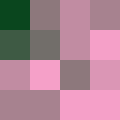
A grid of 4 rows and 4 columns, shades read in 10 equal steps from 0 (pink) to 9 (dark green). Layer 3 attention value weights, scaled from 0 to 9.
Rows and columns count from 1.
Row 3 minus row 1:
-7 -4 2 -2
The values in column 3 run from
0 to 4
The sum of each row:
18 14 7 6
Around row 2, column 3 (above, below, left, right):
2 4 5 0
